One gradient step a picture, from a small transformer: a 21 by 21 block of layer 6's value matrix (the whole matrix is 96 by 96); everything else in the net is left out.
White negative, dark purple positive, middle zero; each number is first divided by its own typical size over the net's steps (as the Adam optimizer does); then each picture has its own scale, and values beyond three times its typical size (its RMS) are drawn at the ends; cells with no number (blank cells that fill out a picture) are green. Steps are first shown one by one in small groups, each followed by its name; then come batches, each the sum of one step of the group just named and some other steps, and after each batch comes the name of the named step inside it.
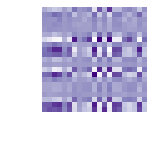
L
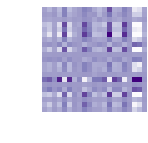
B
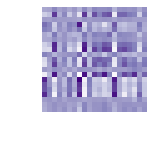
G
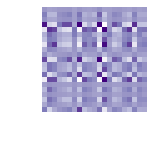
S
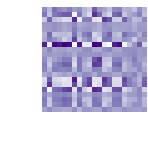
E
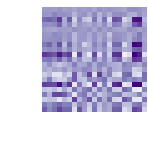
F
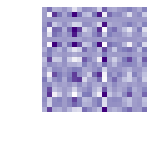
G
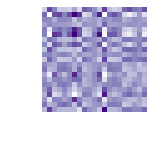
F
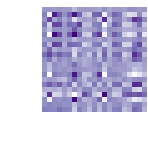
F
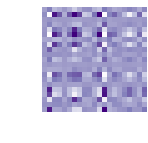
L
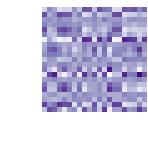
L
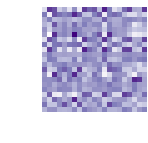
B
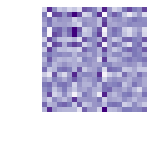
F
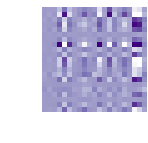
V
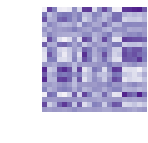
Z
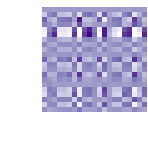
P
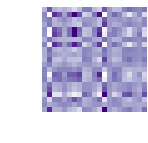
Z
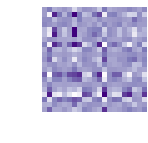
P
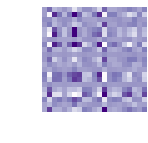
P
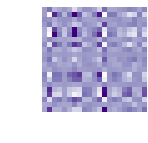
P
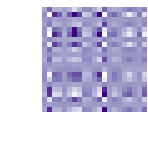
Z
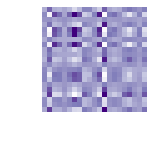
Z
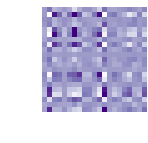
P
